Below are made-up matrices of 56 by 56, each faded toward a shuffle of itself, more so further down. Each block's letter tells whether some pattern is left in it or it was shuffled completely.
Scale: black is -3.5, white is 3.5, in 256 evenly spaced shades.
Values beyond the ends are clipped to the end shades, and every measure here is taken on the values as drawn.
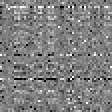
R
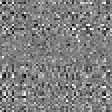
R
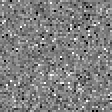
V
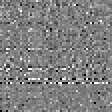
R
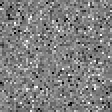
V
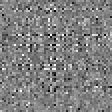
R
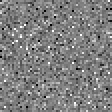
V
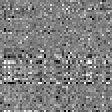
R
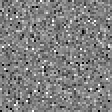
V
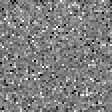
V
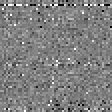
R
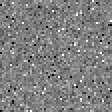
V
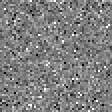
V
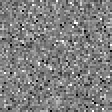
V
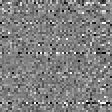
R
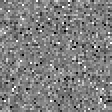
V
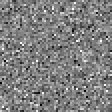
V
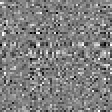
R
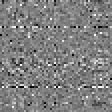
R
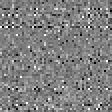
R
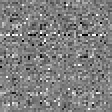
R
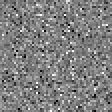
V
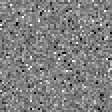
V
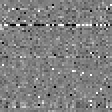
R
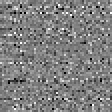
R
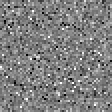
V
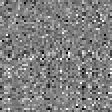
R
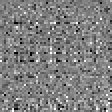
R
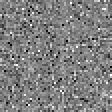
V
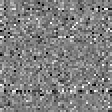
R
